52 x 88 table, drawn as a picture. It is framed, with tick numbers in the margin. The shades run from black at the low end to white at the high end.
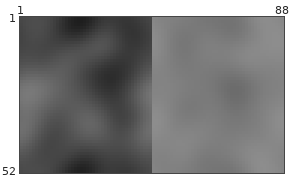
The table splits into one row of 2 panels. Panel 1,1: low, smooth. Panel 1,2: middling, smooth, faint in contrast.
